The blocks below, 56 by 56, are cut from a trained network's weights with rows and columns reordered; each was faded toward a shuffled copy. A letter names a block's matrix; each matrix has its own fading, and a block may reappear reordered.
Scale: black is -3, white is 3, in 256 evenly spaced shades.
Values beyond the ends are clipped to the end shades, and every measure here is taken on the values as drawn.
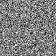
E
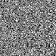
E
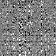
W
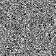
E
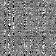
W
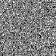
E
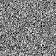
E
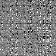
W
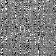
W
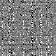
W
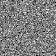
E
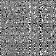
W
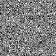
E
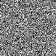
E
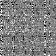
W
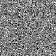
E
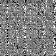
W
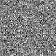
E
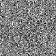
E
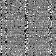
W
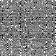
W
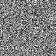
E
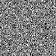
E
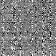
W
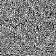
E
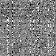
W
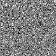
E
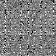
W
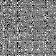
W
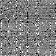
W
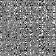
W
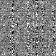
W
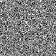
E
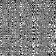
W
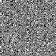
E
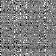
W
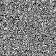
E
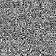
E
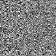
E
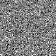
E
